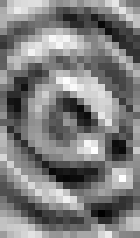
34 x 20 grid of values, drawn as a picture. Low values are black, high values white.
Average level on the scale: 50%. Rings: centred on the centre. Ninth with the lowest average: bottom middle.
